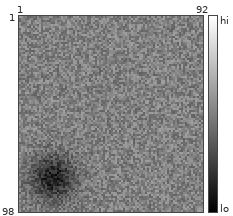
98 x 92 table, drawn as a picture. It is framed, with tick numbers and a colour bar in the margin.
On average the colour sits 50% of the way up the scale. The halves do not mirror each other. No single row or column stands out from its neighbours. There are no regular stripes. A single dip lies in the bottom left.
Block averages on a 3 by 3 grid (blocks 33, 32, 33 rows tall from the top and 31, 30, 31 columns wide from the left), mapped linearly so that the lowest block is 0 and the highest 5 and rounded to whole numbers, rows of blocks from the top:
555
555
055
